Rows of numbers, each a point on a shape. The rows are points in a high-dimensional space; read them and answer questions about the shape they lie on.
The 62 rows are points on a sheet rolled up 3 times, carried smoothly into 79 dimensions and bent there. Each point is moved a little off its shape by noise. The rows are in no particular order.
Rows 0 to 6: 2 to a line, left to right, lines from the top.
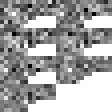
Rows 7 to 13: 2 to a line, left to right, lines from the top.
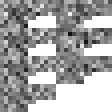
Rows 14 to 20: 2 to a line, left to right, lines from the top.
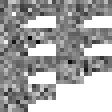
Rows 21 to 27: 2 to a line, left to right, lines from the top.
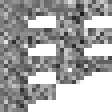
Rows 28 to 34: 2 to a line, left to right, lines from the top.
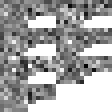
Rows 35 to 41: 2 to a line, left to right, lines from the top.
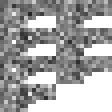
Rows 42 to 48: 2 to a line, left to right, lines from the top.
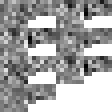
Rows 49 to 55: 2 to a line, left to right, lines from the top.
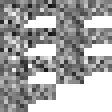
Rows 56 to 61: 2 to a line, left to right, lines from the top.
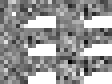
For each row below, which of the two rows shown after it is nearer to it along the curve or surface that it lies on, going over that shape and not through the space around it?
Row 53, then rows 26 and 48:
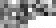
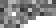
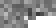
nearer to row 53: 26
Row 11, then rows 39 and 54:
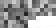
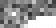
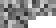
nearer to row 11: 54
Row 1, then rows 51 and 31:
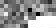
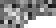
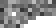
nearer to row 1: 51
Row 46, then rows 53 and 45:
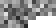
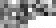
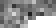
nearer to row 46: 53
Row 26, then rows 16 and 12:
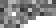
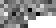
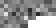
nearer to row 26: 12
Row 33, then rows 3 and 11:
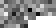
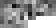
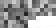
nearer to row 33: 11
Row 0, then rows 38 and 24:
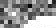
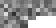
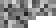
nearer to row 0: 24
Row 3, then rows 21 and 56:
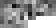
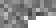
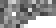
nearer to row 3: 56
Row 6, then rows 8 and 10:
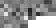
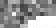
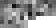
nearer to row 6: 10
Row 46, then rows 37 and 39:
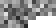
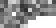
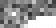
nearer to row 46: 37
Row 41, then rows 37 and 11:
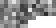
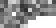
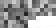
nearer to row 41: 37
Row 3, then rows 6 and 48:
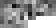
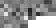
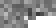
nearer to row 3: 6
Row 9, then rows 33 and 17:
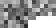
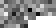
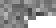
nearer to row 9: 33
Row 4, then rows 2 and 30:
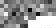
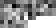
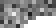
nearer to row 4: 2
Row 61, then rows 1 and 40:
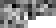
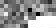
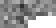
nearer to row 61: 1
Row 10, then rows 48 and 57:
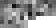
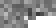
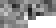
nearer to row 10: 57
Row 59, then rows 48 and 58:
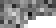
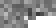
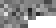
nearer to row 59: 58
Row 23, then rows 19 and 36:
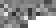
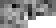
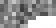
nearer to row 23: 19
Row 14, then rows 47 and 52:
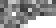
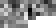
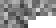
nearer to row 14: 52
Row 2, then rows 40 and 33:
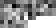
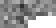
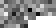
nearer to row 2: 33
